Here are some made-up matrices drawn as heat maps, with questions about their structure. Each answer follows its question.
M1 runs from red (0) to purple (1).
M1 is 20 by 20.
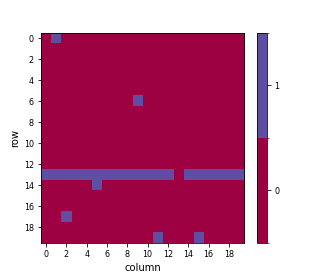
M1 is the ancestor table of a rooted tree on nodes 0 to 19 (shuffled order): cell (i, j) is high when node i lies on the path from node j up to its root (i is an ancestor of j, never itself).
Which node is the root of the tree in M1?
13
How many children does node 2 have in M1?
0
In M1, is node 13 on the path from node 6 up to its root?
yes
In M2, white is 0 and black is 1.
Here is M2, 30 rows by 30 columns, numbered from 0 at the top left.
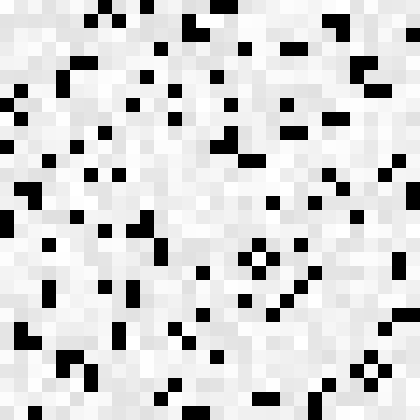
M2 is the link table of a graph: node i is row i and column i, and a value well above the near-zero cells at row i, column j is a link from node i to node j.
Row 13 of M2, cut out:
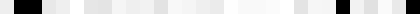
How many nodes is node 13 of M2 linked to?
4
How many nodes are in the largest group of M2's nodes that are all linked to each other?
3
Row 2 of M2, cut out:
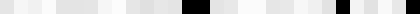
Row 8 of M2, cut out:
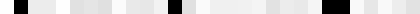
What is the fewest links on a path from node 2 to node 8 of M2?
2
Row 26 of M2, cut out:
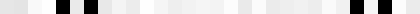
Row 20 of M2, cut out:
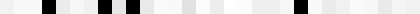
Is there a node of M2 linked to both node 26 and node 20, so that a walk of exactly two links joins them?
no
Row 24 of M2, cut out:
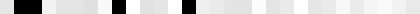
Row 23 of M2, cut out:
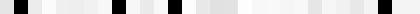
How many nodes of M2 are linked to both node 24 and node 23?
2
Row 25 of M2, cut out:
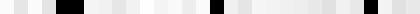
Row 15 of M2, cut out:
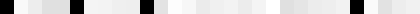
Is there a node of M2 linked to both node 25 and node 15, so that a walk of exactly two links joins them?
yes
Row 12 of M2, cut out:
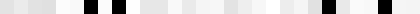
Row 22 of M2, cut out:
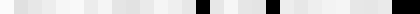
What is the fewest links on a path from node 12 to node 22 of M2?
5
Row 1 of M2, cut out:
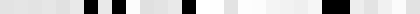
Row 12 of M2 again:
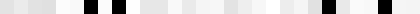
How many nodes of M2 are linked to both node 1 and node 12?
3
